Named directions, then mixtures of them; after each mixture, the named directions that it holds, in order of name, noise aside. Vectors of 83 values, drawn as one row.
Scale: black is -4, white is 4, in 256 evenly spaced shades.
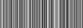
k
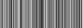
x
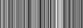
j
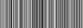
k, x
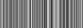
k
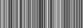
j, k, x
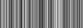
j, k, x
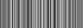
j, k, x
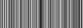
j, x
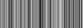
j, x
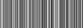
k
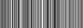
k, x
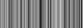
j, x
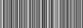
k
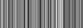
j
